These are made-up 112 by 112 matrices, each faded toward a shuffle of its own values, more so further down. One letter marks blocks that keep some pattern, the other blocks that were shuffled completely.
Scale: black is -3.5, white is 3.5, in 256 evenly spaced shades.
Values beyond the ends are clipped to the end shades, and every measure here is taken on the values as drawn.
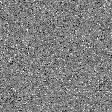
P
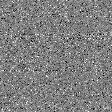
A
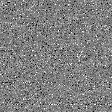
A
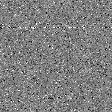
A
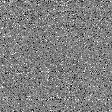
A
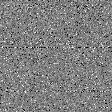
A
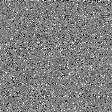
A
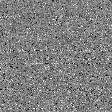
A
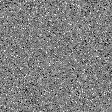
P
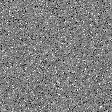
P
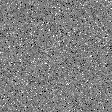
P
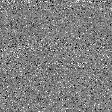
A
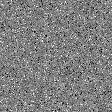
P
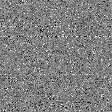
A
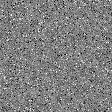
P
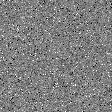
P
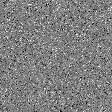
P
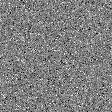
P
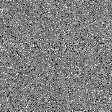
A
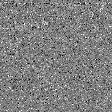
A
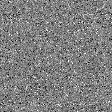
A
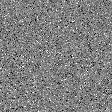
P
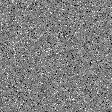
P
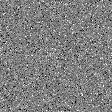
P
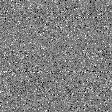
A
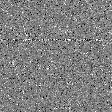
A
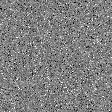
P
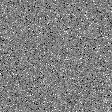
P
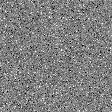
P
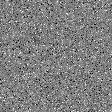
P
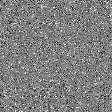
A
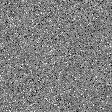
P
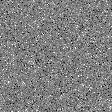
P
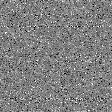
A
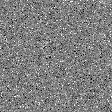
P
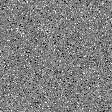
P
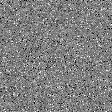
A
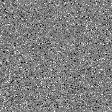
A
